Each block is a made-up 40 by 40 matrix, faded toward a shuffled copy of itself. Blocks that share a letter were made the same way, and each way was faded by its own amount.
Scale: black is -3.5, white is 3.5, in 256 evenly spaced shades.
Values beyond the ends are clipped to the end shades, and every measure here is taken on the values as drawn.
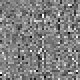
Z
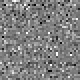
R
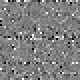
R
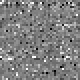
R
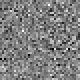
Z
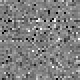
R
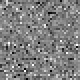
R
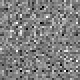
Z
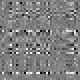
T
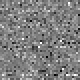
R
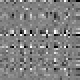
T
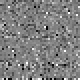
R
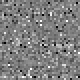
R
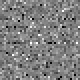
R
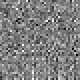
Z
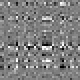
T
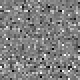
R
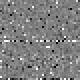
R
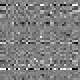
T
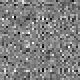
Z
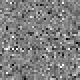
R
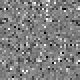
R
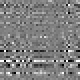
T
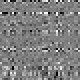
T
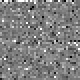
R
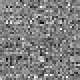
Z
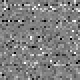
R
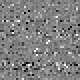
R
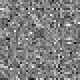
Z
